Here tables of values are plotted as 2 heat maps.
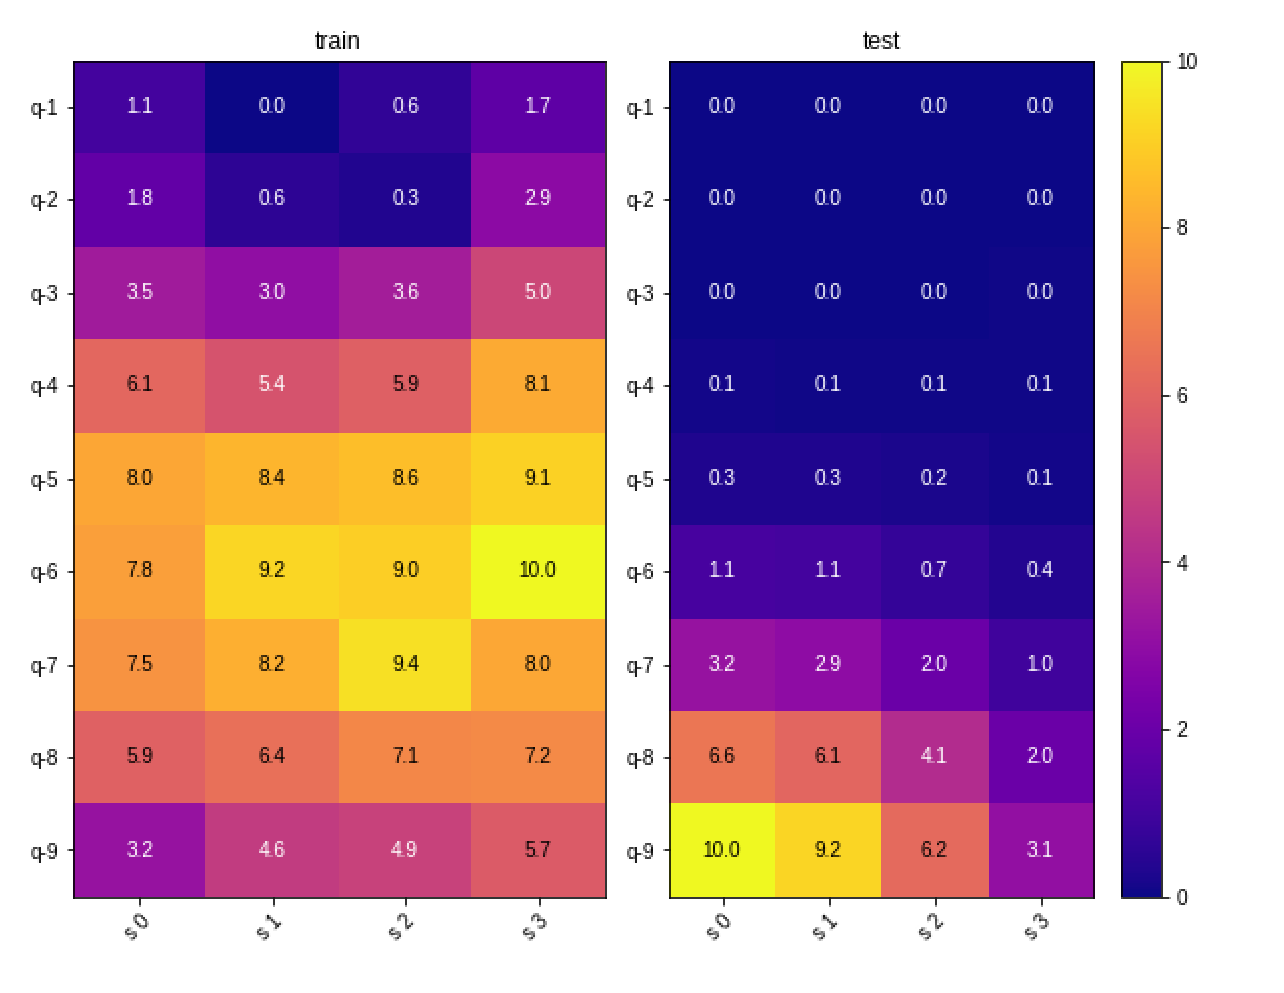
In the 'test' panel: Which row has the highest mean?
q-9
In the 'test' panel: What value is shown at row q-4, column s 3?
0.1
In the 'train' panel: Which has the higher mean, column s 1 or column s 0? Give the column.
s 1
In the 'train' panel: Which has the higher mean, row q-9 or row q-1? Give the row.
q-9
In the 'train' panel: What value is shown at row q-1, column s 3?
1.7
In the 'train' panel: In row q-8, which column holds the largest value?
s 3
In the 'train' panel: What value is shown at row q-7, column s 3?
8.0
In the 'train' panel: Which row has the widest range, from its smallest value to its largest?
q-4
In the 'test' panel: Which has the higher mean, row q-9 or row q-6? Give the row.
q-9
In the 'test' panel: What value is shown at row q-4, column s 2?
0.1
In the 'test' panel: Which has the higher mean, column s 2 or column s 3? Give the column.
s 2
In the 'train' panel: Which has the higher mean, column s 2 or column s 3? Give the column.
s 3
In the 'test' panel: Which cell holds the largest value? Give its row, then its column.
q-9, s 0
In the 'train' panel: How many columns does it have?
4
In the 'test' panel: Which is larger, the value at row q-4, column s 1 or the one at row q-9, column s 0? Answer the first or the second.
the second
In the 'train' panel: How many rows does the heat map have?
9
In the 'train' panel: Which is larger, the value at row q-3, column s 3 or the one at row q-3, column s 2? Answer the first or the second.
the first
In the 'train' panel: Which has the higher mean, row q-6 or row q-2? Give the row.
q-6
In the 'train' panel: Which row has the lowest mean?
q-1
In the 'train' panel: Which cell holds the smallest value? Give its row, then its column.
q-1, s 1
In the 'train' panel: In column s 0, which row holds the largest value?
q-5
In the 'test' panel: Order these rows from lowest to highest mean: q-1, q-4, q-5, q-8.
q-1, q-4, q-5, q-8
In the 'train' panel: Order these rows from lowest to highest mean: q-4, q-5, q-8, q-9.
q-9, q-4, q-8, q-5
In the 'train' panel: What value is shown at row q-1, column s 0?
1.1
